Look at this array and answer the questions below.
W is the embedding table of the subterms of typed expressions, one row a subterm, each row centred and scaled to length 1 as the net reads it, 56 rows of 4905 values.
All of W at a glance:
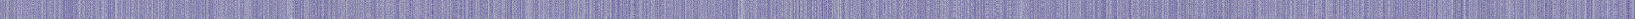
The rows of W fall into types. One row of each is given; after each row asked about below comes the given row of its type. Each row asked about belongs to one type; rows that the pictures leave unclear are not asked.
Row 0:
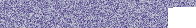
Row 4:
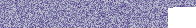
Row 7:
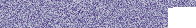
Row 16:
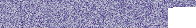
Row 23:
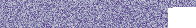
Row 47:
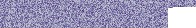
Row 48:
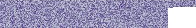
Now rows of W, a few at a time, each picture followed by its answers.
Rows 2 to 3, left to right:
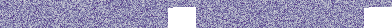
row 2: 7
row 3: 0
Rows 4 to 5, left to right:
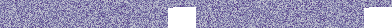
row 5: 48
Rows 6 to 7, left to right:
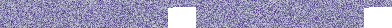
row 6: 23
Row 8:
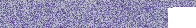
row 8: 23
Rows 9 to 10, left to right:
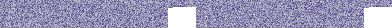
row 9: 47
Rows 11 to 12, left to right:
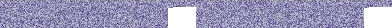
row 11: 0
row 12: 47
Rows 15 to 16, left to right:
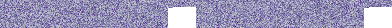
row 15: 0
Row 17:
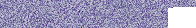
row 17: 7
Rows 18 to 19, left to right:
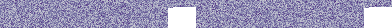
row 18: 4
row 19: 48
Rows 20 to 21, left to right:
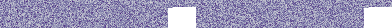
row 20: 47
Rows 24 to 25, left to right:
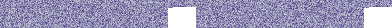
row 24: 47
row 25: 4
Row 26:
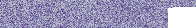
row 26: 23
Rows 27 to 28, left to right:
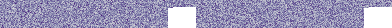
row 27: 16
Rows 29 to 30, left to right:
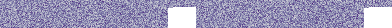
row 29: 4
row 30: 23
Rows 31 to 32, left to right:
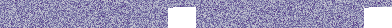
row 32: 0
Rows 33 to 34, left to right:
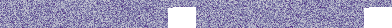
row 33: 23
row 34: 48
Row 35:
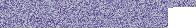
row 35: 7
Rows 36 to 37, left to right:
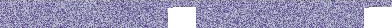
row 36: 23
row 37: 0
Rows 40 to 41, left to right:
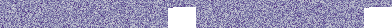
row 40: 16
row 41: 4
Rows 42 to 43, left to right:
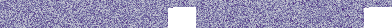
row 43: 7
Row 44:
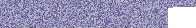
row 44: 4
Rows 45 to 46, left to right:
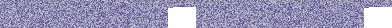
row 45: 4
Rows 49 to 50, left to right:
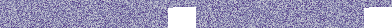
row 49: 4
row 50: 48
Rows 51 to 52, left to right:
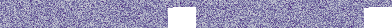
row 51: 48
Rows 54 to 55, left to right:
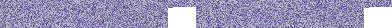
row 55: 48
